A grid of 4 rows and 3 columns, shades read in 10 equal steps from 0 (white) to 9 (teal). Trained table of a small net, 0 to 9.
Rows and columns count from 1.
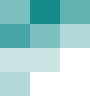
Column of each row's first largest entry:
2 1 1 1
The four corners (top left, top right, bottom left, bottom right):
5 6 3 0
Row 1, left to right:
5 9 6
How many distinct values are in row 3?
2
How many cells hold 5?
2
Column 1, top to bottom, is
5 7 2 3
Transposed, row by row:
5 7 2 3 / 9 5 2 0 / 6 3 0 0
